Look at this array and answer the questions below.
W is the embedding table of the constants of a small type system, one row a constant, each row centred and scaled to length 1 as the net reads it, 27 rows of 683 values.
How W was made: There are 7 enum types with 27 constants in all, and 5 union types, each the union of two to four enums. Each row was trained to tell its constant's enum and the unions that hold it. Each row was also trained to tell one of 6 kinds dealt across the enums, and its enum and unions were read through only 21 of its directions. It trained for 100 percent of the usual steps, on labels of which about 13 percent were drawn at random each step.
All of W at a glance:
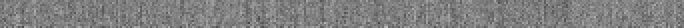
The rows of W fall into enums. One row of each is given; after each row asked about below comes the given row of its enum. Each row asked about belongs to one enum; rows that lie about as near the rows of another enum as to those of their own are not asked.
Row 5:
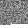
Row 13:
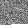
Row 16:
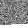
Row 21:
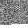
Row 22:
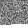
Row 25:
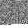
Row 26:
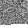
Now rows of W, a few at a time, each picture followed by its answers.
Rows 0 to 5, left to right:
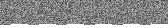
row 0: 21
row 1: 13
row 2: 16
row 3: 25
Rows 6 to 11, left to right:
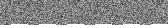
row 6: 16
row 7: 22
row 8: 26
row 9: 13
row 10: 16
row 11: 26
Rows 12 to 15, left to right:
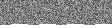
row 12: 22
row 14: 16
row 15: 13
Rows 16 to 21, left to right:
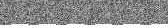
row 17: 22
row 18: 21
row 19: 5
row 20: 13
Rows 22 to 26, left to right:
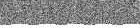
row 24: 21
